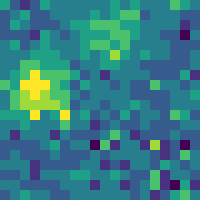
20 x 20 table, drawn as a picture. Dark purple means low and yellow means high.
Odd patch: rougher, in the bottom right. Bumps: two. Ninth with the highest average: middle left. Stripes: none. Roughest part: bottom right.
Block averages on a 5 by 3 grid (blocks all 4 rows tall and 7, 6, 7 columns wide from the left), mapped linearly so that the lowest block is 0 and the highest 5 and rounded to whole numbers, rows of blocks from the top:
031 | 320 | 511 | 100 | 011
